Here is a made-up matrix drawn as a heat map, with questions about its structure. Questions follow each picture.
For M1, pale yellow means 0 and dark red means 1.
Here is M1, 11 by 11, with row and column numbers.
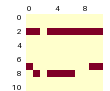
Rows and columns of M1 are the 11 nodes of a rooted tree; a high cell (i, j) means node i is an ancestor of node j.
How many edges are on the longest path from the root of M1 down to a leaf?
2
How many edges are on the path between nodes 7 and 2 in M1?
1
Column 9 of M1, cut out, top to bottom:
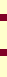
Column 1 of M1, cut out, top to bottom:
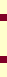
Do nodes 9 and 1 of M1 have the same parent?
no
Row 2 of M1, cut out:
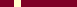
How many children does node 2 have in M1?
2
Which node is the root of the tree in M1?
2
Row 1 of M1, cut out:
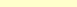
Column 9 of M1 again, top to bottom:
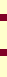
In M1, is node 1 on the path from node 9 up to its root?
no
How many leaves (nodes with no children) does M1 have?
8
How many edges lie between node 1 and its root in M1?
2
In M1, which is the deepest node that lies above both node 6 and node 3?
8
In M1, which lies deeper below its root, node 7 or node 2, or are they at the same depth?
node 7
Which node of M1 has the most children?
8
